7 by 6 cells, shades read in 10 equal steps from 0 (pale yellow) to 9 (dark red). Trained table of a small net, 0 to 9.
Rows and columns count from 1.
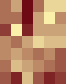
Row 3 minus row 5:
3 -3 4 -2 -1 -3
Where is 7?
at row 3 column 1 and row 7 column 6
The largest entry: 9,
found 2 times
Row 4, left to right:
4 5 3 1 2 2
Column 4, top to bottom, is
5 3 3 1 5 4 6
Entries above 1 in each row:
4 5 5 5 6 6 6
